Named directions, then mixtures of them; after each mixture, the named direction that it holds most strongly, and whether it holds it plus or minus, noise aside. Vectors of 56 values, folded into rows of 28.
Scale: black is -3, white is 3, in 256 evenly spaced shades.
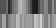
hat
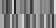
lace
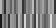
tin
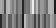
tin, plus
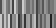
tin, minus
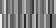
tin, minus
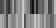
hat, plus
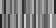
tin, plus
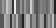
lace, minus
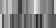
hat, minus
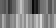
hat, plus
